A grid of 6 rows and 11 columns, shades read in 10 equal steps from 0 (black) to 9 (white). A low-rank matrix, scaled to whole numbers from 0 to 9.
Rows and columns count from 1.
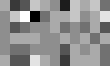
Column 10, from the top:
7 6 6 4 6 6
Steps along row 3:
down up up same up down up down up down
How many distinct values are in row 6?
6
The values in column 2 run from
2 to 7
